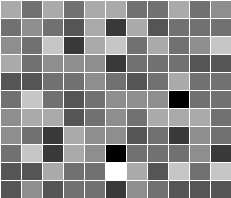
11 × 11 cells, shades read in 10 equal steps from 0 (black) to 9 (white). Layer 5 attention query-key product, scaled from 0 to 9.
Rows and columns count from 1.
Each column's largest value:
6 7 7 6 6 9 6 6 7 6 7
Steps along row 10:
same up down same up down down up down up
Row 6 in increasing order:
0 3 4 4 4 4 4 5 5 5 7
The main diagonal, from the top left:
6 5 7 5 5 5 4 4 4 4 3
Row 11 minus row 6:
-1 -2 -1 1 0 -3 0 -1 3 -1 -1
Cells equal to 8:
0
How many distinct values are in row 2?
5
